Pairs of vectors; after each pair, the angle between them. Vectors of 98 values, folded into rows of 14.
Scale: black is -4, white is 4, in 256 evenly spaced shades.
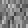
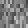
partly aligned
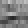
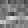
nearly opposite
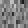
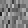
partly opposed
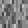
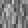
nearly opposite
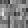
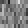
partly aligned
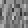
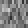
orthogonal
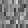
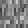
nearly parallel
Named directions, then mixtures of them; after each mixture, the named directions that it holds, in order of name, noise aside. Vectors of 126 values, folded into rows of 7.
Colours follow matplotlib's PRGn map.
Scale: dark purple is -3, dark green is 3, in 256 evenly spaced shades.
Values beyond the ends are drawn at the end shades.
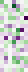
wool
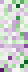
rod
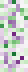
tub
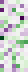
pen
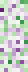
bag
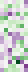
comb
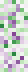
tub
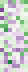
bag, tub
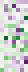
rod, wool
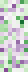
bag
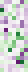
bag, comb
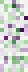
wool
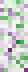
comb, pen, rod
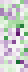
bag, comb, wool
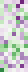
bag, rod, tub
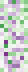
bag, tub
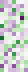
pen, tub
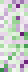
rod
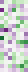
pen, rod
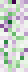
bag, tub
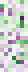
bag, comb, pen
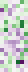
bag, comb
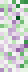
bag, rod, tub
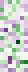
bag, pen, rod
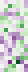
comb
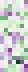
comb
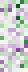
bag, rod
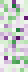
wool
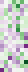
rod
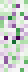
tub, wool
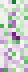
comb, rod, tub
